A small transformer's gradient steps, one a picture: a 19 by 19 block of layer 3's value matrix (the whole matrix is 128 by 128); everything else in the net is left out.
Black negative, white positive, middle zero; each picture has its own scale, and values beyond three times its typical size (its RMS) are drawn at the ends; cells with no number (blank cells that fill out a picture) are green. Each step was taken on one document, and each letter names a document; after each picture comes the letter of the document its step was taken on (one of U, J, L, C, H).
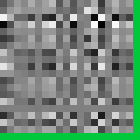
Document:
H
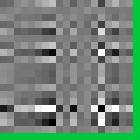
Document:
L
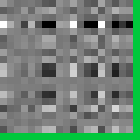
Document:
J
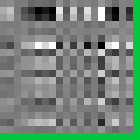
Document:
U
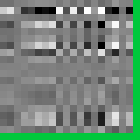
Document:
U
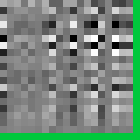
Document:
J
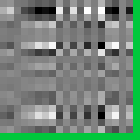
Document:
U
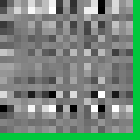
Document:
H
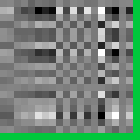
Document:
U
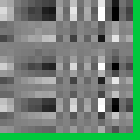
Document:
H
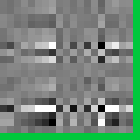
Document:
L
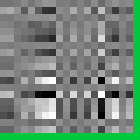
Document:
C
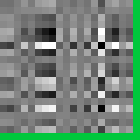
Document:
L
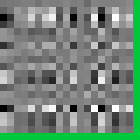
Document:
H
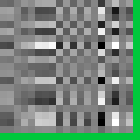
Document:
U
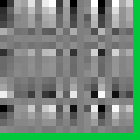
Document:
H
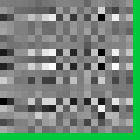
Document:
C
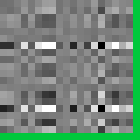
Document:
L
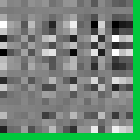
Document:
J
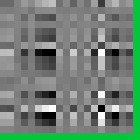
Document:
L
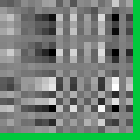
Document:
C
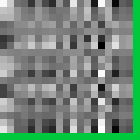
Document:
H
